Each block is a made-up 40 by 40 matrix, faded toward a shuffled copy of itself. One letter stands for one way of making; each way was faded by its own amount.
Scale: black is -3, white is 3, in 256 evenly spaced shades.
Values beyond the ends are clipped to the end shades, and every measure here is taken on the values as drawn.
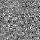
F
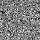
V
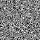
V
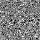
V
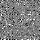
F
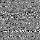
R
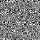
R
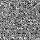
V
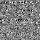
R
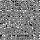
F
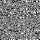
R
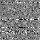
R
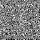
V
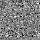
V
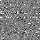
F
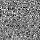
R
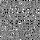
F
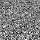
V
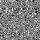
F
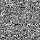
V
